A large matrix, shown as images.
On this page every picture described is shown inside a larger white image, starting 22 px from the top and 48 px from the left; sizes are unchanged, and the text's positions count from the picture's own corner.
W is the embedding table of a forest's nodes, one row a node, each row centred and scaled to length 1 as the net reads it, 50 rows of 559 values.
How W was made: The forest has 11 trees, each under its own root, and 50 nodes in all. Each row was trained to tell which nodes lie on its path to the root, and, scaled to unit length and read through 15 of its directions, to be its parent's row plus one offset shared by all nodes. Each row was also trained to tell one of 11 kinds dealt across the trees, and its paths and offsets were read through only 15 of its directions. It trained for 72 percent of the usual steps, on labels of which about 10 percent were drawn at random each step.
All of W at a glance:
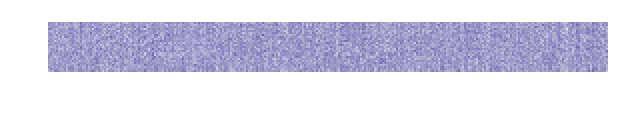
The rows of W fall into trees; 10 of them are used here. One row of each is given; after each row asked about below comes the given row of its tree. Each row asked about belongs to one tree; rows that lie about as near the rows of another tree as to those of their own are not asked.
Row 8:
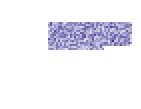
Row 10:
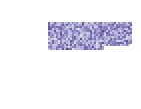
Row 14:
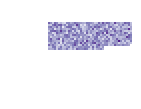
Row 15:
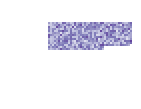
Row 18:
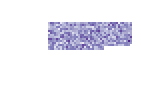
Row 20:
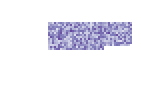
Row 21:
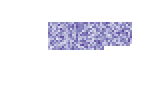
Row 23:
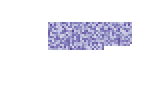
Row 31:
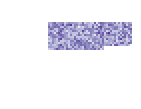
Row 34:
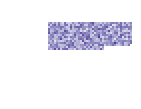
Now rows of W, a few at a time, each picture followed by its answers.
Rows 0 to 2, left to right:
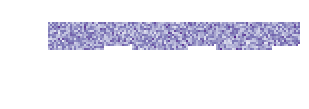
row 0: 15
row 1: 18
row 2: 34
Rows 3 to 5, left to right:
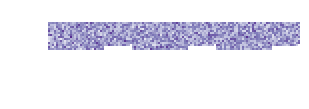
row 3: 15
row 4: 20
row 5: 15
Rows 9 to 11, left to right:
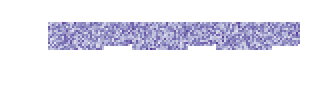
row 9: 10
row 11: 15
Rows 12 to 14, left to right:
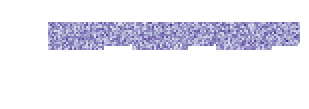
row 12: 18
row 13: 21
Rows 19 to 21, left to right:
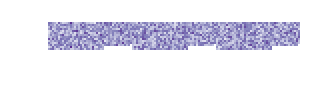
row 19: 18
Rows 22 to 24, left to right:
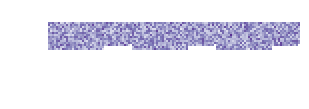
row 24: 34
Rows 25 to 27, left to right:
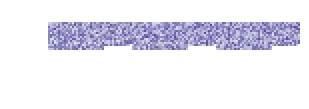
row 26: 10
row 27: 10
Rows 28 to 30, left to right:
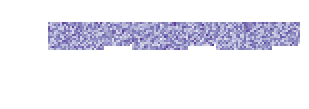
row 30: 21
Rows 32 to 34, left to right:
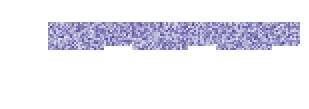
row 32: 34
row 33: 14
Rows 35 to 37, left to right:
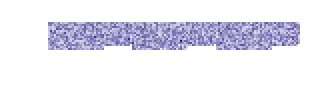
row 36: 8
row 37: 31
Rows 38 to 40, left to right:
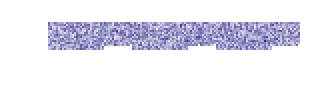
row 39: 8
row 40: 14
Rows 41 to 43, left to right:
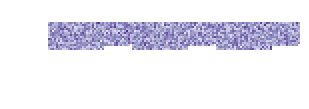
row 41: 31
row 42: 8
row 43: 23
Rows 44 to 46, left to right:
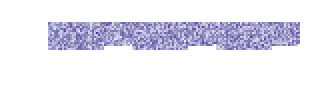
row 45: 18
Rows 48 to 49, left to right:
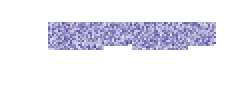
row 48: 10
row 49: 8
